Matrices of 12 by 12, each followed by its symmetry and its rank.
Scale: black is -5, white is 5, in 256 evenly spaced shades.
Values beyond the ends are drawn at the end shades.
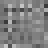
antisymmetric, rank two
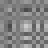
symmetric, rank one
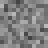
neither, full rank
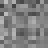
antisymmetric, rank two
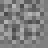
antisymmetric, rank two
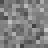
neither, full rank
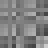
symmetric, rank one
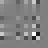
symmetric, rank one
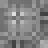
symmetric, rank two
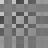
symmetric, rank one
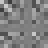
symmetric, rank two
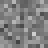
neither, full rank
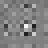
symmetric, rank two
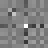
symmetric, rank two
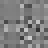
antisymmetric, rank two
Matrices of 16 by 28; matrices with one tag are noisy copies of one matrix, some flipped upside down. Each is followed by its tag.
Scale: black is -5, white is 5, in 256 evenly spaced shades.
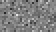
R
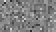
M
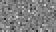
R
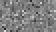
M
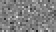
R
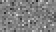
R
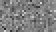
M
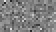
M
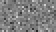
R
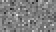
R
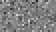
R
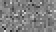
M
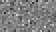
R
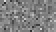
M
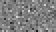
R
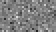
R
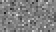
R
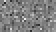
M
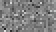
M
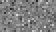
R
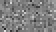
M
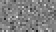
R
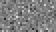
R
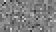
M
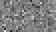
M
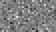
R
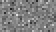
R
